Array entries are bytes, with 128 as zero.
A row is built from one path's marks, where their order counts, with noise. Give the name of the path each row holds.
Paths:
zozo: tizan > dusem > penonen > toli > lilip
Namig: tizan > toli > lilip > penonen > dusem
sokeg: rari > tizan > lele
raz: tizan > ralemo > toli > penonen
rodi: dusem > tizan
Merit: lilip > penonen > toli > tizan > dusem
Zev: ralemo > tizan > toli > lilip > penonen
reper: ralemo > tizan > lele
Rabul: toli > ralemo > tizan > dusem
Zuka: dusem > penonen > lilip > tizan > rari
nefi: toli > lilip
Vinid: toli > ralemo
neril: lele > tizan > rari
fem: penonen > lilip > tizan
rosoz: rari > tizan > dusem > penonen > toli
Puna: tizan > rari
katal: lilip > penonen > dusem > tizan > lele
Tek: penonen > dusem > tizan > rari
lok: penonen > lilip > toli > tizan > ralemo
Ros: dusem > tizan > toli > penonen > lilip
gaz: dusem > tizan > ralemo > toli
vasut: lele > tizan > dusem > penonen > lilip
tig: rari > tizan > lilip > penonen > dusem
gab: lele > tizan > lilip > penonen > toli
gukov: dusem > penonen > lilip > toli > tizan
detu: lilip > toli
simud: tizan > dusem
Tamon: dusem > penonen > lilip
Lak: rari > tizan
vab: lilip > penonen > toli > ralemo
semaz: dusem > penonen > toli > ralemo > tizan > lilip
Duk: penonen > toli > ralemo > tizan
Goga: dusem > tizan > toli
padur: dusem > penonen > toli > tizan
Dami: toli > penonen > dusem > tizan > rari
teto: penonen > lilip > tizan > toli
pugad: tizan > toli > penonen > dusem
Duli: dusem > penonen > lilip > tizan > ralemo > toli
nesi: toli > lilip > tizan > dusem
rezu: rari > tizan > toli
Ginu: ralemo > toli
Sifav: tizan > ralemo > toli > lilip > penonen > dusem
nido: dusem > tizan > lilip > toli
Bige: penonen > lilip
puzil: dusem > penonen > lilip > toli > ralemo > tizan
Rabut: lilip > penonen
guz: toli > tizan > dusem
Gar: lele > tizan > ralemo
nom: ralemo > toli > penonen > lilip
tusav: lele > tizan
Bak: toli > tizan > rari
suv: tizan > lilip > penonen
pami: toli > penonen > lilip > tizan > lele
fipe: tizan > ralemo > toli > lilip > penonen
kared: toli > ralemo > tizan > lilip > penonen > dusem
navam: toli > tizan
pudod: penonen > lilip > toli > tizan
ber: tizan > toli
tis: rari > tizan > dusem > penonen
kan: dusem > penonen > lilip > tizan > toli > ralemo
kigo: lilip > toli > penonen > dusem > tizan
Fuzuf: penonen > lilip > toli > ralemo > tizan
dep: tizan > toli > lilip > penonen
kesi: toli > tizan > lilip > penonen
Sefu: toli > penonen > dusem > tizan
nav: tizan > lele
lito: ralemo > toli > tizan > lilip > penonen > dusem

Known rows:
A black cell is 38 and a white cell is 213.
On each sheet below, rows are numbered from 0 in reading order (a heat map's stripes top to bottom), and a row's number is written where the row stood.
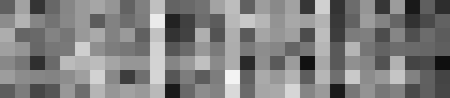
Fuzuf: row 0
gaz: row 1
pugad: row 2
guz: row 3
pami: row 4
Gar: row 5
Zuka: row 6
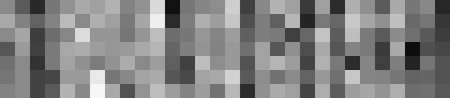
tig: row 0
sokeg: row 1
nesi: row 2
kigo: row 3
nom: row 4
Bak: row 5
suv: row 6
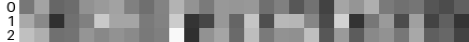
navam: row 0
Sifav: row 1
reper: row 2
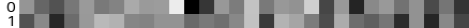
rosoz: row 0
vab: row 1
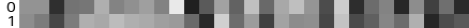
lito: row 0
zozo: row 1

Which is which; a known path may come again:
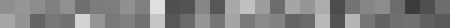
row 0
Goga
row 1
guz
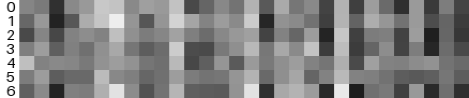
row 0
Merit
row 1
kesi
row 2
pudod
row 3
Duk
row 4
simud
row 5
Vinid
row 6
lok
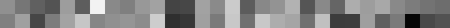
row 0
Puna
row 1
semaz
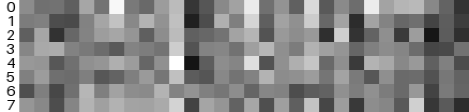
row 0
neril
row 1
Dami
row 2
Fuzuf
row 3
rodi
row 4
tis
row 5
Ginu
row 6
detu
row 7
katal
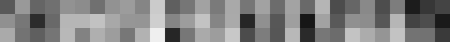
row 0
gukov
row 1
pami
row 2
sokeg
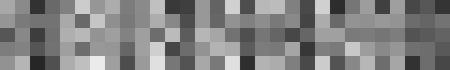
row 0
Sifav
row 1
ber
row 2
nefi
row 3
Lak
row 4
fipe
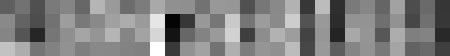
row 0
fem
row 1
rosoz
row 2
tig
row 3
reper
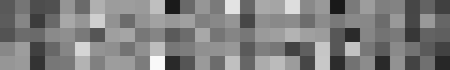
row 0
Zuka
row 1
Rabut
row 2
Tamon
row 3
nesi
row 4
lito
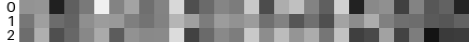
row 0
kared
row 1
navam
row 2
puzil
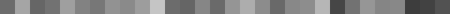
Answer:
nido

